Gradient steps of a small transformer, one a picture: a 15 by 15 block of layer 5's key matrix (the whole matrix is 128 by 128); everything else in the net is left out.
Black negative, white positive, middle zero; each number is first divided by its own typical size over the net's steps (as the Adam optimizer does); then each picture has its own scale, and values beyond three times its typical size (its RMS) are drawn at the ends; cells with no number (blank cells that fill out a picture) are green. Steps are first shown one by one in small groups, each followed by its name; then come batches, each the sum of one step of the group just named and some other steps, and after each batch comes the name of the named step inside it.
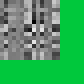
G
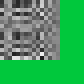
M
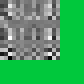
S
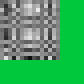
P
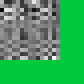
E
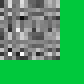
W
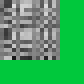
P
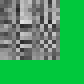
G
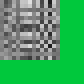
G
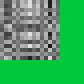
P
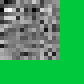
E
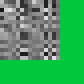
E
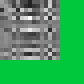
G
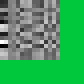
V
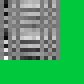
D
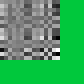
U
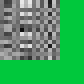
V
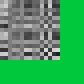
U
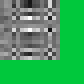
V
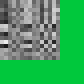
V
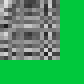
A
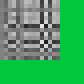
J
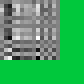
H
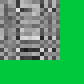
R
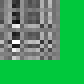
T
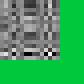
A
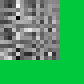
H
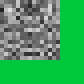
J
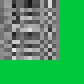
T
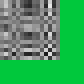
A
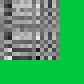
H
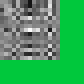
R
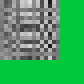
J
